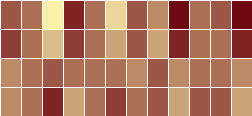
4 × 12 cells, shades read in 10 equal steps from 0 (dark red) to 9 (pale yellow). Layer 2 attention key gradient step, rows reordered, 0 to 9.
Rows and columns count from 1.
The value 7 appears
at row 2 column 3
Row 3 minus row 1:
2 0 -6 3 0 -4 2 -2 5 0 1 5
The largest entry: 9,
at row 1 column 3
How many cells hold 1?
4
